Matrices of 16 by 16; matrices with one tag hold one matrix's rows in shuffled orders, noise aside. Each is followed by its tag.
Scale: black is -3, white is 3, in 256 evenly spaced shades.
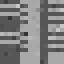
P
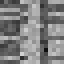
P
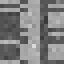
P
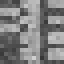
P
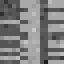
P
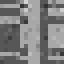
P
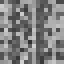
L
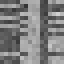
P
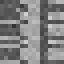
P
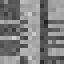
P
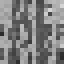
L
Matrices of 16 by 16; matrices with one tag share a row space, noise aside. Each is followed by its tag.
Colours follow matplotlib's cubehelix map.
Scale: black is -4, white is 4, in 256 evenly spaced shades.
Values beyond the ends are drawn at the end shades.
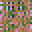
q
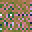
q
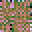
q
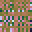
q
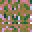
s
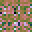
s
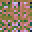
s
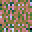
q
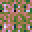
s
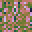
s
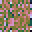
q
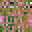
q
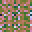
s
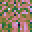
s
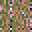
q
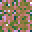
s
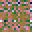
s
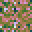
s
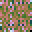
q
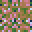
s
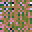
q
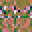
s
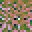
s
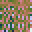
q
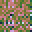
q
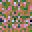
s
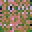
q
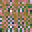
q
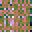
q
